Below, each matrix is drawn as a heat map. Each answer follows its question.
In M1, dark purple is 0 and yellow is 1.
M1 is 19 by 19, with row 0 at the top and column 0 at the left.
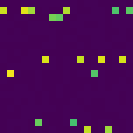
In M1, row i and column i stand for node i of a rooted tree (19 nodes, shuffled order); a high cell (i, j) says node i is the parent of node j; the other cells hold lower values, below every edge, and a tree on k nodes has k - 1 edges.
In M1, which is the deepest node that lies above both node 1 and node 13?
10
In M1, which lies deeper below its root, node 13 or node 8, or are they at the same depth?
node 13
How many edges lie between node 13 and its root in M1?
4
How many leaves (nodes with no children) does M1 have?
13
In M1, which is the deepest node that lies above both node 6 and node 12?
8
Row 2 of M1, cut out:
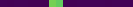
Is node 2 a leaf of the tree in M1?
no
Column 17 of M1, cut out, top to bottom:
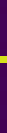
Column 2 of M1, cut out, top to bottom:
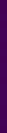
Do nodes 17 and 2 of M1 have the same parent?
no
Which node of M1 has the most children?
1
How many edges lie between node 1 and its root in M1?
4
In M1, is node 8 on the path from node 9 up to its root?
yes
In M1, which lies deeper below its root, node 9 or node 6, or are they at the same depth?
node 9
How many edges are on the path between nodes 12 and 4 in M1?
3
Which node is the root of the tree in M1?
2
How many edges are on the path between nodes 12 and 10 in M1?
3
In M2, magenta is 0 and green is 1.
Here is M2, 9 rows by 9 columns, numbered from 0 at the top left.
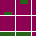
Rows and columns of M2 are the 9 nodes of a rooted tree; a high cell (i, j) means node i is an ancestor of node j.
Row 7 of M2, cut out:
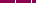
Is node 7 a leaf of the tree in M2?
yes
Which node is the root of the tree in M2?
8
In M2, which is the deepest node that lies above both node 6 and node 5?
0
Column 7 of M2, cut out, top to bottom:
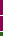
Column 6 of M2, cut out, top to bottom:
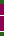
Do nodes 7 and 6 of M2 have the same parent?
no
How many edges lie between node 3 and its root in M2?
1
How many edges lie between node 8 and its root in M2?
0
